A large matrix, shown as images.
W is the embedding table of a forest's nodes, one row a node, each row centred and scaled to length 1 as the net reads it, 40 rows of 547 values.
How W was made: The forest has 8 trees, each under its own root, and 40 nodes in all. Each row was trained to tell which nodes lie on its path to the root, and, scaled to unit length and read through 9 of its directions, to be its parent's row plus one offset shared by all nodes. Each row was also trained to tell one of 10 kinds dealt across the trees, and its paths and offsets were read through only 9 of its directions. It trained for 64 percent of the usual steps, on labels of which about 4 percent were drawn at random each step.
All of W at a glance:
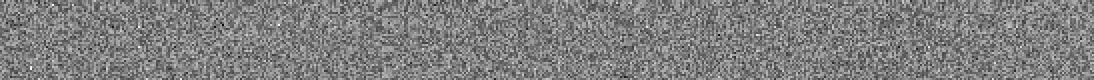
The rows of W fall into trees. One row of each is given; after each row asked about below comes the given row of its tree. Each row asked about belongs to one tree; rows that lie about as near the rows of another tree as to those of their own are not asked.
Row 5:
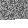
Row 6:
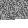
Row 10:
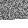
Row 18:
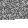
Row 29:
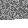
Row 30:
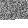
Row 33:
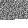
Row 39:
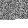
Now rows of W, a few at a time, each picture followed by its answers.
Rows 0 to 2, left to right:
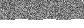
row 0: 39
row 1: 39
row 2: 18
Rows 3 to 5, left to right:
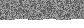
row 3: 29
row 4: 29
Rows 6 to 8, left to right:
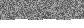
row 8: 39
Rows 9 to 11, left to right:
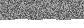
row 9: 5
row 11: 10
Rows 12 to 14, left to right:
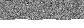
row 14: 29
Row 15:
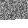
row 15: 30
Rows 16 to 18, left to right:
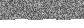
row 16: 18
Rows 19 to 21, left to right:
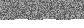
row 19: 30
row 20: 6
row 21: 18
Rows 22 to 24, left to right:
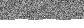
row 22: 39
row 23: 10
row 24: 10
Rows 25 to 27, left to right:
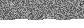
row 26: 6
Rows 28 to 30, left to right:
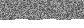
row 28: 33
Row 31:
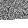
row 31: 10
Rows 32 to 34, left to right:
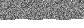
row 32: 30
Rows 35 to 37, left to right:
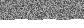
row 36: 6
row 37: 5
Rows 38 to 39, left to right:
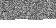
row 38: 10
